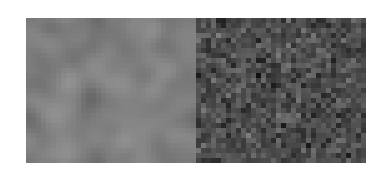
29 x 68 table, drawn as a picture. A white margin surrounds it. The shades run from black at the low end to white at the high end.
It is made of 1 by 2 panels. Panel 1,1: middling, blotchy, faint in contrast. Panel 1,2: low, fine-grained.
